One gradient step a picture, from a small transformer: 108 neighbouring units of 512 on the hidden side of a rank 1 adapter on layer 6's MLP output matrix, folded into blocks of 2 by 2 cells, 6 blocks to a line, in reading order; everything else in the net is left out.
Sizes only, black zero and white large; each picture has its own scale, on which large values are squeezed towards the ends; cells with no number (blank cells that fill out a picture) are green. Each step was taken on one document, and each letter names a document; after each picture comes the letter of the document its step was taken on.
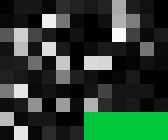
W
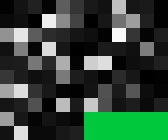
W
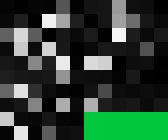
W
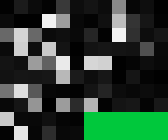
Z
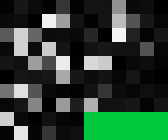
Z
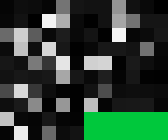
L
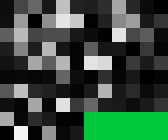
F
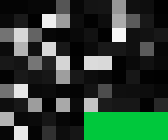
L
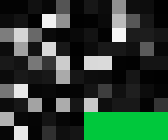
F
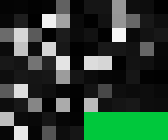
W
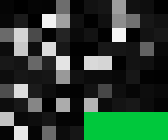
W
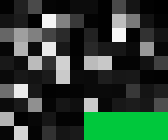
L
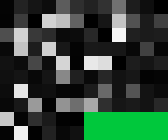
L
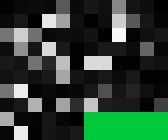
F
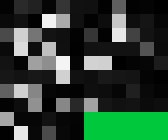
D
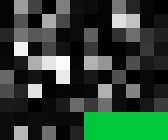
D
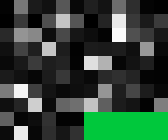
D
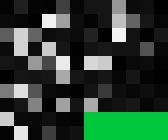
Z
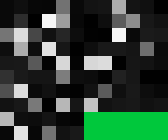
W
